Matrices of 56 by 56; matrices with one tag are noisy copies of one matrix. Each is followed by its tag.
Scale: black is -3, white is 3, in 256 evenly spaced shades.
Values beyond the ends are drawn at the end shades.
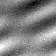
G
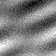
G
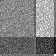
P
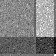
P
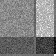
P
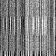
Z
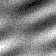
G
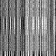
Z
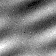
G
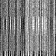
Z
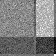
P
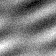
G
